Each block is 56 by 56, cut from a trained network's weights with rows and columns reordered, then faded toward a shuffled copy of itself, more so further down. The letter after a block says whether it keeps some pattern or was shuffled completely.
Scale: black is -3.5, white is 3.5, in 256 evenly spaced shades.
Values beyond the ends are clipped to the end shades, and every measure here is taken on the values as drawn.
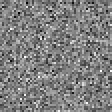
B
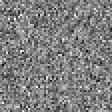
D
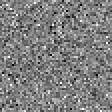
B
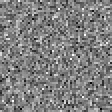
D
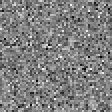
D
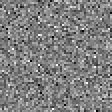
D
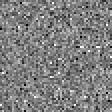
D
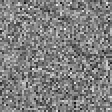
B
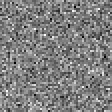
D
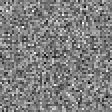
B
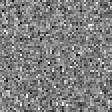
D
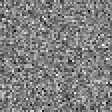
B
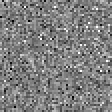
D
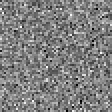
B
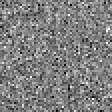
B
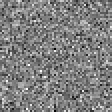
B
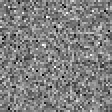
D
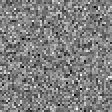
D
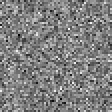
D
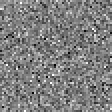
B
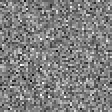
B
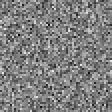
D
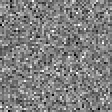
B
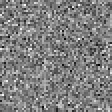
B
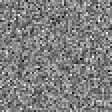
B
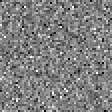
B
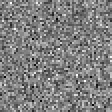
D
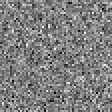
D
